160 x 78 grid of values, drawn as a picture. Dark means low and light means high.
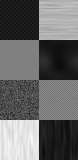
The table splits into 4 rows of 2 panels. Panel 1,1: very low, checkered, faint in contrast. Panel 1,2: high, streaked across, faint in contrast. Panel 2,1: middling, flat. Panel 2,2: very low, smooth, faint in contrast. Panel 3,1: low, fine-grained. Panel 3,2: middling, checkered, faint in contrast. Panel 4,1: very high, streaked downward, faint in contrast. Panel 4,2: very low, streaked downward, faint in contrast.
